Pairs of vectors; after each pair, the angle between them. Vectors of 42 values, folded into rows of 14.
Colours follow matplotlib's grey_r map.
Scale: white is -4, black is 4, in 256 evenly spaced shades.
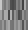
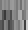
partly opposed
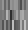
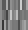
orthogonal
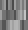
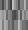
orthogonal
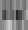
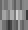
nearly opposite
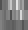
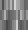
partly aligned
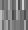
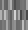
orthogonal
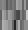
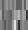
nearly opposite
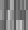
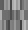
partly opposed
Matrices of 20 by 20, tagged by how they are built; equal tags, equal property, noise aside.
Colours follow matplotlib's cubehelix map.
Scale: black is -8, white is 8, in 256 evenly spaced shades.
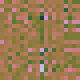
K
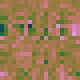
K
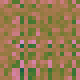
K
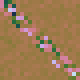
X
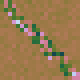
X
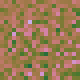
K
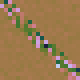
X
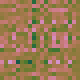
K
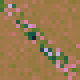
X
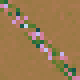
X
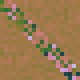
X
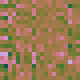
K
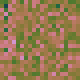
K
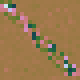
X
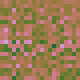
K
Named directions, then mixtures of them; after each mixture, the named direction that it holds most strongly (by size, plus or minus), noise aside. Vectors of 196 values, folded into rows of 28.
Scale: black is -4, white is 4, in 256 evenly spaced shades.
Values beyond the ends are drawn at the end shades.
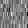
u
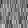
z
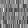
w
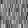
z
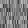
z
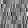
u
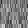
z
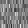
w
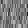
u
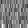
z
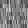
z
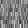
w
